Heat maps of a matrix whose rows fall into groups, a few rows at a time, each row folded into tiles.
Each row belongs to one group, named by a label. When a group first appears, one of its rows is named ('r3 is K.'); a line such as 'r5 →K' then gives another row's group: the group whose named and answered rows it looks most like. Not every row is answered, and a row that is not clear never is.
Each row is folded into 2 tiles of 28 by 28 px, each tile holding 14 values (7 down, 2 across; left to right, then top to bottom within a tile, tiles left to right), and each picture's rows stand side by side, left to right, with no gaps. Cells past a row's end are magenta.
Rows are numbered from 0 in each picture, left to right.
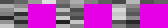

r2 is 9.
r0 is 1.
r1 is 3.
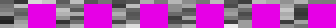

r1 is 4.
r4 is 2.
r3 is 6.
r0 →2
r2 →2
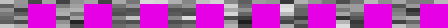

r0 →6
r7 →6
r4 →1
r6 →1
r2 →6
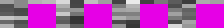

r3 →2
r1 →1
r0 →6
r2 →9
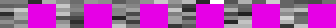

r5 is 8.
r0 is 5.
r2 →1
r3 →4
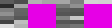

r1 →6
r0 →2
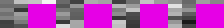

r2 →1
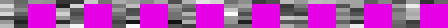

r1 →2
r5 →6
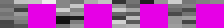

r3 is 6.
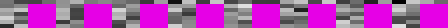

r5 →4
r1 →3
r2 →8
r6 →5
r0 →8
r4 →9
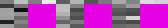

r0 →4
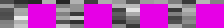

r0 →5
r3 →1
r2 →1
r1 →9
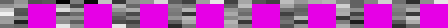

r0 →9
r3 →8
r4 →9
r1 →5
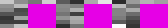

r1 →8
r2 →1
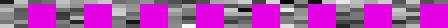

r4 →4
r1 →6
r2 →9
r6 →6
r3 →2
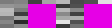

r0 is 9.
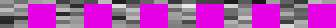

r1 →5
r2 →5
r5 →2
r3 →9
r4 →5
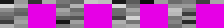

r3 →9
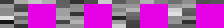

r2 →1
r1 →8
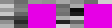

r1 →6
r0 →1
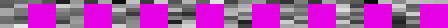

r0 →2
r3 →3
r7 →4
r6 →5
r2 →3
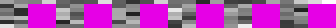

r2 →8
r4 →2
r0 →6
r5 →4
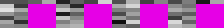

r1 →5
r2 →3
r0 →5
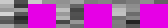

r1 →3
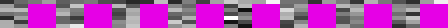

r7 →8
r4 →6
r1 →2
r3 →5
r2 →5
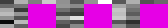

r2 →9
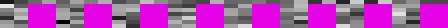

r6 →3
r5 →9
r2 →1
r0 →5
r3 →5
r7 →9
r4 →2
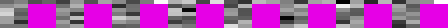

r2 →8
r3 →4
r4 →2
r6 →3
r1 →9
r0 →9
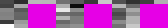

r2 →5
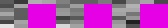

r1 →2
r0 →2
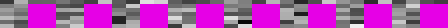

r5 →8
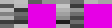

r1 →1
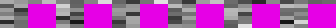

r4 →8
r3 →1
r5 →3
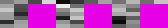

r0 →3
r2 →4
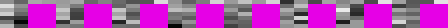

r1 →3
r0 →1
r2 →8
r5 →9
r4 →4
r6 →3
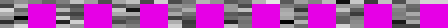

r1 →3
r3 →1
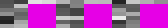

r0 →2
